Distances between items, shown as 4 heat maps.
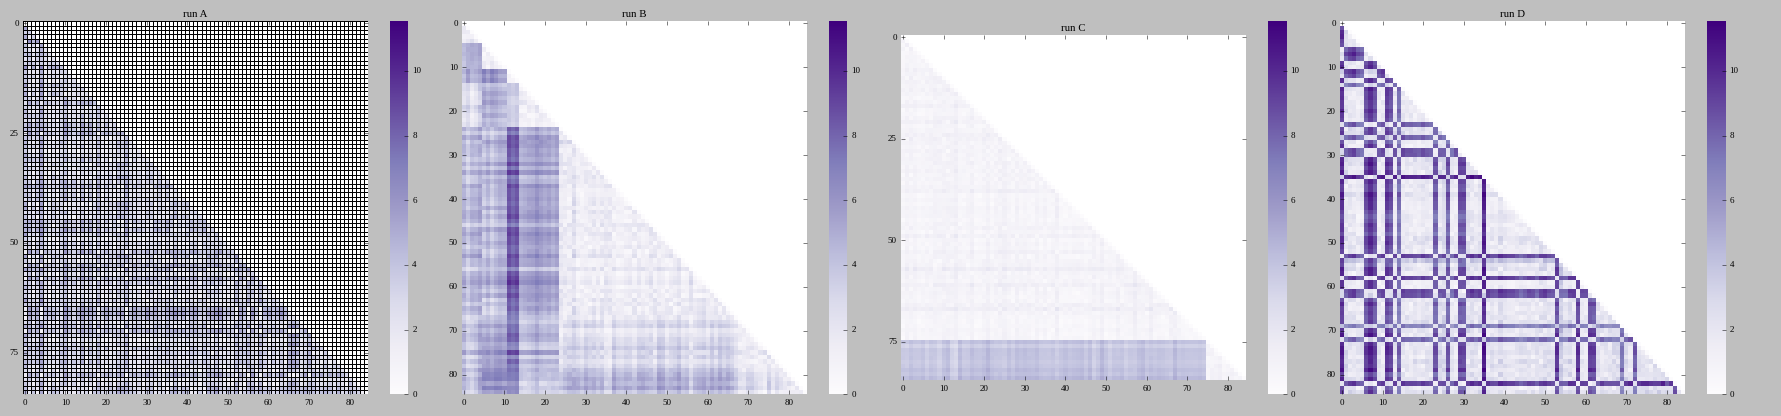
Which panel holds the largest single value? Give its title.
run D
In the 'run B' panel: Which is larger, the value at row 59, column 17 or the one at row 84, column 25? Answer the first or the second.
the first
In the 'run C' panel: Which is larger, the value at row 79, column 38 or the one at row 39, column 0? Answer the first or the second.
the first
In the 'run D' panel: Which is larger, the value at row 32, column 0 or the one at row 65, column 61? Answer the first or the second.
the first
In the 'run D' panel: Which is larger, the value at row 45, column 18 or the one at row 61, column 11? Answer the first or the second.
the second
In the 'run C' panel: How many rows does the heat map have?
85
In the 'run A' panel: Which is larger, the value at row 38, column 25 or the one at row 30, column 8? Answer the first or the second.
the first
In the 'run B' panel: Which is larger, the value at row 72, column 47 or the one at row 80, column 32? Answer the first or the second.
the second
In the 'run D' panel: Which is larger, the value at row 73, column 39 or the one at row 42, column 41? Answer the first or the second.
the first
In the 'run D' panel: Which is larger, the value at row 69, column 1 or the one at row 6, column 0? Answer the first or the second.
the first
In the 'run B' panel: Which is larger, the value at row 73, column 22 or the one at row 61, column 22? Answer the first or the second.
the second
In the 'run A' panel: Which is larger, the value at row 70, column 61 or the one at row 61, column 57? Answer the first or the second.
the first
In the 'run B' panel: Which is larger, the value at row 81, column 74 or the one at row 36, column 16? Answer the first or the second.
the second
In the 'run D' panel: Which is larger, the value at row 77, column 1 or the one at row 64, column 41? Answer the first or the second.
the first
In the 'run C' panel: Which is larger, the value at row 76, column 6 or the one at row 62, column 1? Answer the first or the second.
the first
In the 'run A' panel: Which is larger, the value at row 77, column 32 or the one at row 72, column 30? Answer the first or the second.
the first
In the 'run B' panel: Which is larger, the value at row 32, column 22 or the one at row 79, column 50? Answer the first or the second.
the first
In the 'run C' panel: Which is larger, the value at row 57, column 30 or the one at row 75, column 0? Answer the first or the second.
the second
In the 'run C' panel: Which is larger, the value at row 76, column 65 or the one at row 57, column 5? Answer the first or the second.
the first
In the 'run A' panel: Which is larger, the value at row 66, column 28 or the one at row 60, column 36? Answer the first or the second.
the first
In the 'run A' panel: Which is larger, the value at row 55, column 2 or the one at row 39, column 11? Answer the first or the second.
the first
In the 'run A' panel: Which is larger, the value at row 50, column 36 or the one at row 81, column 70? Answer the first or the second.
the second
